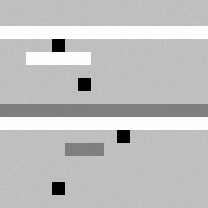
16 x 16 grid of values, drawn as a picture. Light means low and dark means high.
Grain: streaks across. Calmest part: bottom right. Lone odd cells: 4, each higher than its neighbours. Roughest part: centre.
